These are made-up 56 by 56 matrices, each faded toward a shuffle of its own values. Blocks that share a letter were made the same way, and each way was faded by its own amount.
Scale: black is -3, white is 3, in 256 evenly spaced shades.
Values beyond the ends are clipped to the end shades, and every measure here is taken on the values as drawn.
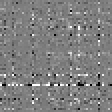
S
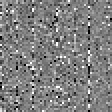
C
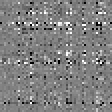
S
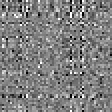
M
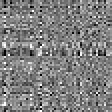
M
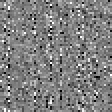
C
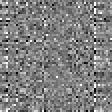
M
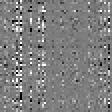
S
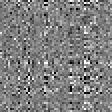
M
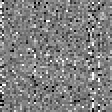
C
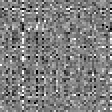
M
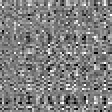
M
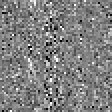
C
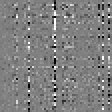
S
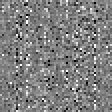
C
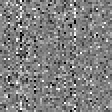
C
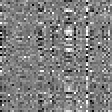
M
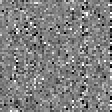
C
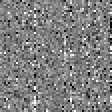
C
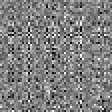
M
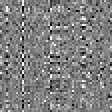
M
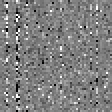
C
